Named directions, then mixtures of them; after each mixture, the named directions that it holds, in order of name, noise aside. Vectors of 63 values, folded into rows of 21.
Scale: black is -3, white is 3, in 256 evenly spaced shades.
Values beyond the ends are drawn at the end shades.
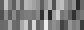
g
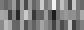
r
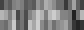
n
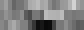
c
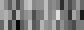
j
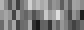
c, j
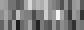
c, j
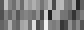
g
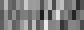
g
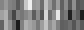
g, j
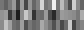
r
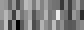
j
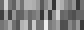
g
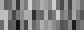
j, r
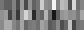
r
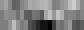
c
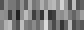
g, r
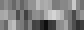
c, n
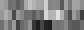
c, j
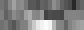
c
